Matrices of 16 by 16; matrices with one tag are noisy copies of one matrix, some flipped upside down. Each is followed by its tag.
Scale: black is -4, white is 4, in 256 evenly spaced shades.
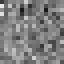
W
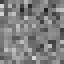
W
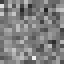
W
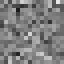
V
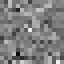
V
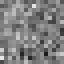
W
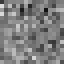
W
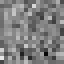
W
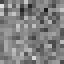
W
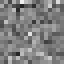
V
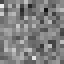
W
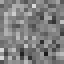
W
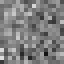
W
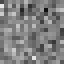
W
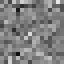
V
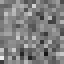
W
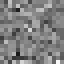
V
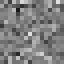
V
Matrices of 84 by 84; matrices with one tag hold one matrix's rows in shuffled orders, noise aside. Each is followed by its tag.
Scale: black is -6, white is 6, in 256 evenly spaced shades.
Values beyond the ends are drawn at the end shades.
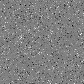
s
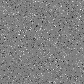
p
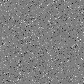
s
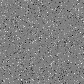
s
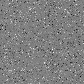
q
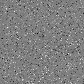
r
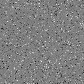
r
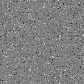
q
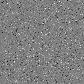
r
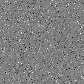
s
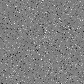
r
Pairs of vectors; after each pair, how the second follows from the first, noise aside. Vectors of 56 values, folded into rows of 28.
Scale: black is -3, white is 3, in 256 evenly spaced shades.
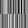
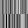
reversed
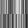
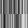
wrapped around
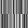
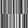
copied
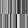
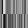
wrapped around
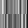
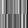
copied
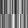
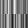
reversed
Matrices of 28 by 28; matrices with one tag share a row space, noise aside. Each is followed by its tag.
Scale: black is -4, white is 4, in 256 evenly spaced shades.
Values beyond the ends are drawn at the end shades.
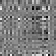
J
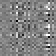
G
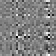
G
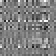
J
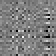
G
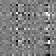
G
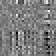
G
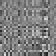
J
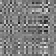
J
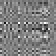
J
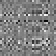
J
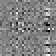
G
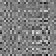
J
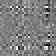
G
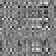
J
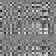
J
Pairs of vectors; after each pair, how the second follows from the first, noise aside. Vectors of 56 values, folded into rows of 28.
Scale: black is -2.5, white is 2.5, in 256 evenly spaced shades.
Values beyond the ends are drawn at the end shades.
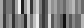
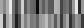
wrapped around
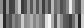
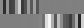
partly zeroed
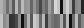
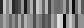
wrapped around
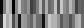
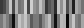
wrapped around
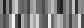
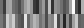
wrapped around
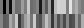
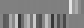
partly zeroed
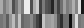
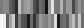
wrapped around
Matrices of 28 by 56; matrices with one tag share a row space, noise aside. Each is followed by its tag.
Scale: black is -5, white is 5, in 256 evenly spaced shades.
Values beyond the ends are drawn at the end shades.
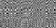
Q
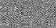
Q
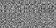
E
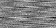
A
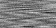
A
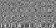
E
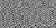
E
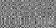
E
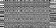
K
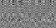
E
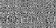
Q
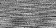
A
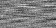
A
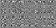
E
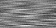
A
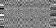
K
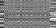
K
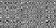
Q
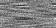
A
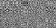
Q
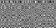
E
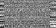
K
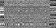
K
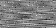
A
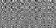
E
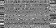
K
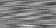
A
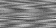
A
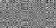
Q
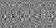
E
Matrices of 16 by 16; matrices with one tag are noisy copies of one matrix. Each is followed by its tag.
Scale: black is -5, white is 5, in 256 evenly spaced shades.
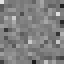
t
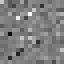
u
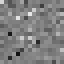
u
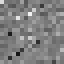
u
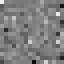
t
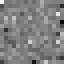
t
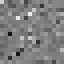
u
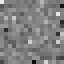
t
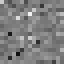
u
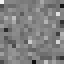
t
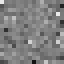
t
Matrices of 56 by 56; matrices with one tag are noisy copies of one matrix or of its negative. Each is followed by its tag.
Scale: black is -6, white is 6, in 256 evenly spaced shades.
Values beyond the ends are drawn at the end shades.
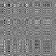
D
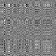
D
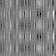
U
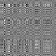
D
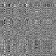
D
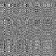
D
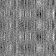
U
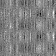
U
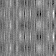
U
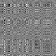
D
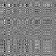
D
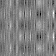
U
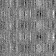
U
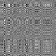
D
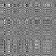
D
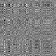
D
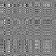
D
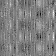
U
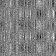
U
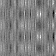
U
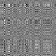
D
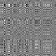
D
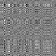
D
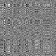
D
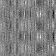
U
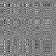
D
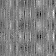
U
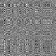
D
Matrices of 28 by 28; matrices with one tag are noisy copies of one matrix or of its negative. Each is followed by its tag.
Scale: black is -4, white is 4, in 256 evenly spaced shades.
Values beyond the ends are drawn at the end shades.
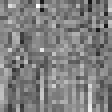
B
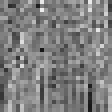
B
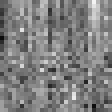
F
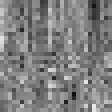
F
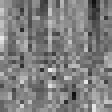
F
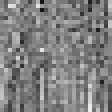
B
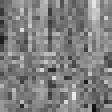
F
